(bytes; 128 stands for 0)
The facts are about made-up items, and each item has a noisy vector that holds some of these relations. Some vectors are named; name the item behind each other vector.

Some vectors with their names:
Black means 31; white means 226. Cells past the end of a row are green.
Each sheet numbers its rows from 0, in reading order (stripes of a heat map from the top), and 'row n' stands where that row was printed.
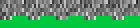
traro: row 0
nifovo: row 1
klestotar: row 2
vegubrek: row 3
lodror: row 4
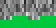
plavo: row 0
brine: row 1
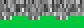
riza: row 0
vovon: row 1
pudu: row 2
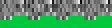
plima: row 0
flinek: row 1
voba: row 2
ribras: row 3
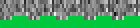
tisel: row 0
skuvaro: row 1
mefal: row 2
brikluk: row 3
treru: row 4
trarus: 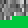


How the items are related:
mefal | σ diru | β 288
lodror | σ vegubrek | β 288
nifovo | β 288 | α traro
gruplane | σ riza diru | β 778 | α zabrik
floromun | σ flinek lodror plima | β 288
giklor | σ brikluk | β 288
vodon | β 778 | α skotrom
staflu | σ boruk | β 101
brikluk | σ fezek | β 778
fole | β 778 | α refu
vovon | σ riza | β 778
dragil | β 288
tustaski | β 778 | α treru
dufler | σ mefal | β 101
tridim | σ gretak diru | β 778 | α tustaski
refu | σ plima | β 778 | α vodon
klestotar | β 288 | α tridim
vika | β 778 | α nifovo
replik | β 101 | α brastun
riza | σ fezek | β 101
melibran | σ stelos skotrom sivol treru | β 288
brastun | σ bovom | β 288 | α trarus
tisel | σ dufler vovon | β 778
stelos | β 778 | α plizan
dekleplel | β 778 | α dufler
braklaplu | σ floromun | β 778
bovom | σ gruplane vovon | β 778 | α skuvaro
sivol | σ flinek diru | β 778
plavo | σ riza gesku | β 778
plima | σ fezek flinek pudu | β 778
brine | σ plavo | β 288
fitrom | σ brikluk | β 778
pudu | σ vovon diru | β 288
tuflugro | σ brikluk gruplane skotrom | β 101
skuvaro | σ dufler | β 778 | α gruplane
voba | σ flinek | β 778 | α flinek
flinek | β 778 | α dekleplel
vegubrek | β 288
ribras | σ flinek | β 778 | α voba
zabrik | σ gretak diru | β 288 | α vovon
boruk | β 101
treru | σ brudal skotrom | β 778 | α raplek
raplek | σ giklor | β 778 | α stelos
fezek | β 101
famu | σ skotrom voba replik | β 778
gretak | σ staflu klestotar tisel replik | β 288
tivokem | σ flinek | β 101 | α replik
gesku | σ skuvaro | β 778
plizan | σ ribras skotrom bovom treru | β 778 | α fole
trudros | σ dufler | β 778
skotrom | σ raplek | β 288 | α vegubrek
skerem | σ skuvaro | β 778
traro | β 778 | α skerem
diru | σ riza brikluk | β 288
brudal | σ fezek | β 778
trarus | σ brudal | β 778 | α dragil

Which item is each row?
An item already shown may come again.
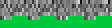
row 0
gretak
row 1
gretak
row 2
braklaplu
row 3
famu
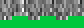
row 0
gruplane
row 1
vodon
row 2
vika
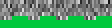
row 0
zabrik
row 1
brastun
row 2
lodror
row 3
tivokem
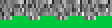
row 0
plizan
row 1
floromun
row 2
skuvaro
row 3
tuflugro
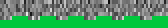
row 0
gesku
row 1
raplek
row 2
klestotar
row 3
famu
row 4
vika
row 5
gretak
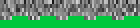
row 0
dufler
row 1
tivokem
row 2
giklor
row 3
diru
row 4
replik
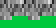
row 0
melibran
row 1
melibran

